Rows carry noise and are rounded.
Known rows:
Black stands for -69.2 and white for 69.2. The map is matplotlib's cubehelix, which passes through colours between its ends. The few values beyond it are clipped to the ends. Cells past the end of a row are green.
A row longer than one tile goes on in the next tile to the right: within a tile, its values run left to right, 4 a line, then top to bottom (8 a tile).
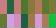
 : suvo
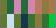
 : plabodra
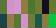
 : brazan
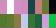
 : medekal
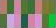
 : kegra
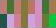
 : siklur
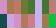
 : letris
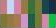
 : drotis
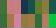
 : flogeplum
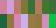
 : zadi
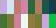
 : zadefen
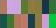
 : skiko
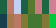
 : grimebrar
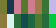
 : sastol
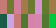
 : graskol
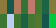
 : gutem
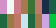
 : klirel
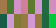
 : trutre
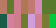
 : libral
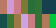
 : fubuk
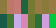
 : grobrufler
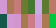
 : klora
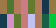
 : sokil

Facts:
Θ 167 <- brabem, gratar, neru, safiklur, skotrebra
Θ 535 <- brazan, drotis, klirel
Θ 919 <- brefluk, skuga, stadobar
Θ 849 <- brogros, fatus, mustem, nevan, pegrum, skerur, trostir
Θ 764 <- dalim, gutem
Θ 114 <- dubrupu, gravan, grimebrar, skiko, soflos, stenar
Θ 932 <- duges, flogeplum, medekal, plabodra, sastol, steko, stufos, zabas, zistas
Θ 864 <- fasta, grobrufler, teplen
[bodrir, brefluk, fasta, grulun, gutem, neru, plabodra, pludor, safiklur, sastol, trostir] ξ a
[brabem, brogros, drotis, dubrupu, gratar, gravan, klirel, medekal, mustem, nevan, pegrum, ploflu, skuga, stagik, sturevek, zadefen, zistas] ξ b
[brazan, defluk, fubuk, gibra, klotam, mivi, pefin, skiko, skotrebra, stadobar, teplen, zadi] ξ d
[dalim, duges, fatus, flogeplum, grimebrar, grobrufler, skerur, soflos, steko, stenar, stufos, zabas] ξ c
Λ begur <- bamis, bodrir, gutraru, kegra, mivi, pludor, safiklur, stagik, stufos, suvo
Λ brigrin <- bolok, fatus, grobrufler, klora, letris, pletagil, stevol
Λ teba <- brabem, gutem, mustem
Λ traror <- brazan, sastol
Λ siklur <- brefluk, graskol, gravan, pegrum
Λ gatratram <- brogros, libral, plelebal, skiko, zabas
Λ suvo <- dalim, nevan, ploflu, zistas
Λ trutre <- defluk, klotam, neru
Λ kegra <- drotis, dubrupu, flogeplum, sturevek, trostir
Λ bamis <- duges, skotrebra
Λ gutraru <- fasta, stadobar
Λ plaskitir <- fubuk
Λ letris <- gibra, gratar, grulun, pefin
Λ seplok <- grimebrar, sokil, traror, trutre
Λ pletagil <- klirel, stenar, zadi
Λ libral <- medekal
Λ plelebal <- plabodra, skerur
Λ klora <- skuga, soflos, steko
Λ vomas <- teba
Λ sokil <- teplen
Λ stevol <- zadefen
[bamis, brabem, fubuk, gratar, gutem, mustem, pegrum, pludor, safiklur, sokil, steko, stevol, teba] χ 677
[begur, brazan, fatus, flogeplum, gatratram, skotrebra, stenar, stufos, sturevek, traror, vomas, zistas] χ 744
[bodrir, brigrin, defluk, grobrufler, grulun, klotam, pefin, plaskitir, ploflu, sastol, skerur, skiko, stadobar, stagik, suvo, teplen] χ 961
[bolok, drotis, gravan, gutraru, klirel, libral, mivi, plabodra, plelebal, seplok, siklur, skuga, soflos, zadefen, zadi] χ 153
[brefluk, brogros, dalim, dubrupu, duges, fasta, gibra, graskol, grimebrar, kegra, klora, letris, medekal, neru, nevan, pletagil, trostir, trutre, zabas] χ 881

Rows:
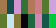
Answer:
brefluk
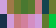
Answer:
stevol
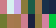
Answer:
dubrupu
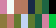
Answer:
zistas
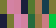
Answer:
stenar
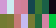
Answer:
sturevek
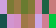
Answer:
brigrin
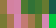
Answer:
mivi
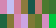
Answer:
gibra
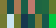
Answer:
safiklur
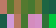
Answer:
bamis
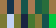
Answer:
pludor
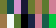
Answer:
trostir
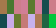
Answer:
traror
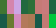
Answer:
zabas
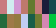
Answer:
gravan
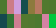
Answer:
skerur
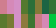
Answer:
stadobar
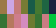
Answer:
skotrebra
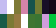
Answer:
gratar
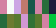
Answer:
brogros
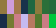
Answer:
steko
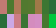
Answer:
begur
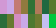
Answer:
pefin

